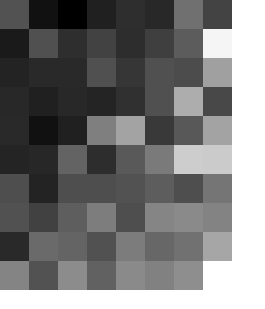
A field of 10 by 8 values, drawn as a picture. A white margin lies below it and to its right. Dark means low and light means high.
Calmest part: top middle. Mirror symmetry: none. Ninth with the highest average: bottom right. Slope: up to the bottom right.
